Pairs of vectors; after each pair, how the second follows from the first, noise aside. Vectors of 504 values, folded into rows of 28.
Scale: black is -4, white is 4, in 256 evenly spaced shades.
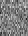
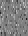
partly zeroed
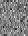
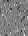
partly zeroed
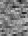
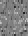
partly zeroed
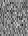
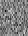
reversed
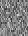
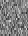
reversed
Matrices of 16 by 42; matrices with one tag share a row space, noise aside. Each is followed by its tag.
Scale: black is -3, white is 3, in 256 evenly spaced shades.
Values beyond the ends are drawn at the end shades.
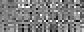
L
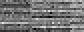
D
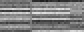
D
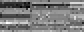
D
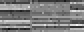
D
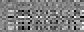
L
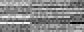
D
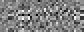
L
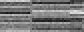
D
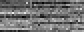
D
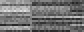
D
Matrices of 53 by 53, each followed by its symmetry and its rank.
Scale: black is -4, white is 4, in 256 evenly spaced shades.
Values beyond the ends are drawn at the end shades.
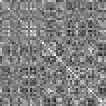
symmetric, rank five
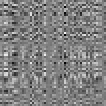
neither, rank three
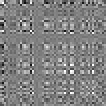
symmetric, rank three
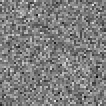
neither, full rank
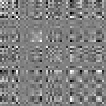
symmetric, rank three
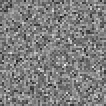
symmetric, full rank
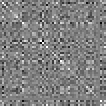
symmetric, rank five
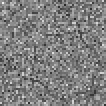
symmetric, full rank
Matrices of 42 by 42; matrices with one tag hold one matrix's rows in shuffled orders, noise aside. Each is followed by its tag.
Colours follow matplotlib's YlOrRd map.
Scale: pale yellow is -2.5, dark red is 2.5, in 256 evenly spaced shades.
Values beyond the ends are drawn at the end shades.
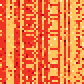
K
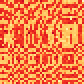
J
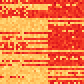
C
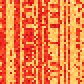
K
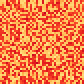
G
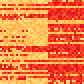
C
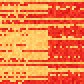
C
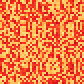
G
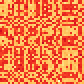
J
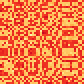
J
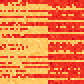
C
